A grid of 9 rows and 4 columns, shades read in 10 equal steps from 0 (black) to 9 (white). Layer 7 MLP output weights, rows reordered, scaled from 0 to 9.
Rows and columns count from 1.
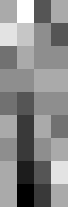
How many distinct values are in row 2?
4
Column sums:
50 35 40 49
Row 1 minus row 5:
2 6 -2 1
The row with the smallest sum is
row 9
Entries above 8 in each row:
1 0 0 0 0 0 0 0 0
